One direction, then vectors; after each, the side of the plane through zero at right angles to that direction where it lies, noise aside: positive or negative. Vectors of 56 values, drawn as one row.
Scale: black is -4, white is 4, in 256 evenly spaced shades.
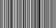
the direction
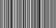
positive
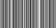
negative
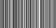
negative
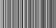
negative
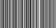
negative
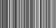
negative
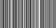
negative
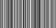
positive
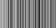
positive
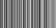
positive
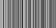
negative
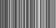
negative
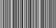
negative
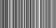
negative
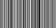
positive
